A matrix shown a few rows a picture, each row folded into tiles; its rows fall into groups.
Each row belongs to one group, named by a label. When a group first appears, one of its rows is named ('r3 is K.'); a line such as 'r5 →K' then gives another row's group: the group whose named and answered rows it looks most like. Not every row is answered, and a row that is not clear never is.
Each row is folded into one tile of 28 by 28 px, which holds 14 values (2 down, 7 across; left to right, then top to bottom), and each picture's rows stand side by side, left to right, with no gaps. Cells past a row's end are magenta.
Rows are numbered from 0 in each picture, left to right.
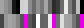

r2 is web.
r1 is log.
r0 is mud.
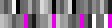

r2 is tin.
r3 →log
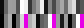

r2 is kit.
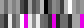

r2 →kit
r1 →tin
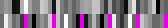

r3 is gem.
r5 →tin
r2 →tin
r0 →mud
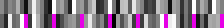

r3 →mud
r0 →log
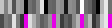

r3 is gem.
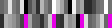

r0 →web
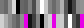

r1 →kit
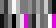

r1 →log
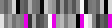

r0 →tin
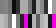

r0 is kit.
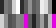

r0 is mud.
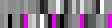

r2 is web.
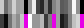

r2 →log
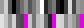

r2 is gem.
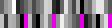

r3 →kit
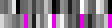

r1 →log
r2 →mud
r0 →tin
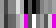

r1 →gem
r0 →log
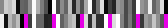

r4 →mud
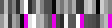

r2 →log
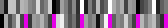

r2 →mud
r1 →web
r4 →web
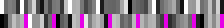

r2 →kit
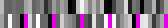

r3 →log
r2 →mud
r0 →tin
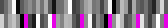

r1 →log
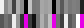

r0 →web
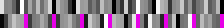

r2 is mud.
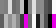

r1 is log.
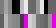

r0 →mud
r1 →tin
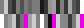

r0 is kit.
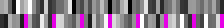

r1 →web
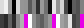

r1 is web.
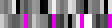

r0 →tin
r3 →mud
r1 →mud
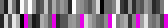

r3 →tin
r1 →web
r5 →mud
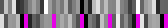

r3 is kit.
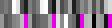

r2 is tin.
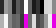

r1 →gem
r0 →mud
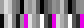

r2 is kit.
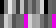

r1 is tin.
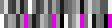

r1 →web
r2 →log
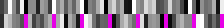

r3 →mud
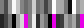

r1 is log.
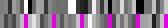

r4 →web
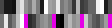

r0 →gem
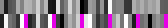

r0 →gem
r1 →log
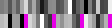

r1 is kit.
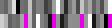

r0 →tin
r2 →web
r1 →tin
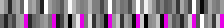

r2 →kit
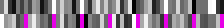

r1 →mud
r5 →mud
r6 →web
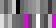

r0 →tin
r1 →log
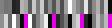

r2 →kit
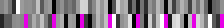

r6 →gem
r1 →web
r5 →log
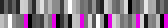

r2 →kit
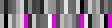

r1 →gem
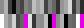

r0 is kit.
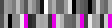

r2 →tin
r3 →gem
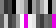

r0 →gem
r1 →mud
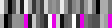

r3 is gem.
